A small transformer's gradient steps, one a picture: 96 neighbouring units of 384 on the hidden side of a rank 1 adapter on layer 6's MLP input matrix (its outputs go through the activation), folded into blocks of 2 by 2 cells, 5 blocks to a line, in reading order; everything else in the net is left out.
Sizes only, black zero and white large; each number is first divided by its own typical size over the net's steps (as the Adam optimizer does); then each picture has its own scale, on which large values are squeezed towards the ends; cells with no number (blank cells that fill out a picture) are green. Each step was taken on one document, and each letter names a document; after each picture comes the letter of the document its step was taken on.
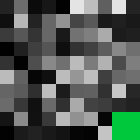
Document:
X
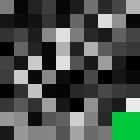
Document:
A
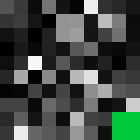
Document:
A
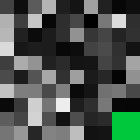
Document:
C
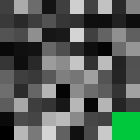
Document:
X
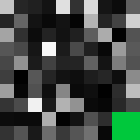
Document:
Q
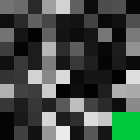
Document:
Q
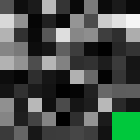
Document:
C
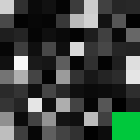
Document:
Q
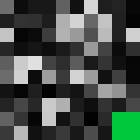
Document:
A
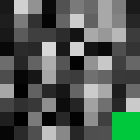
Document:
X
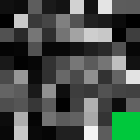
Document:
X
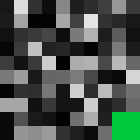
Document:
X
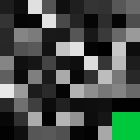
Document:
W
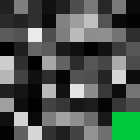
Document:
X
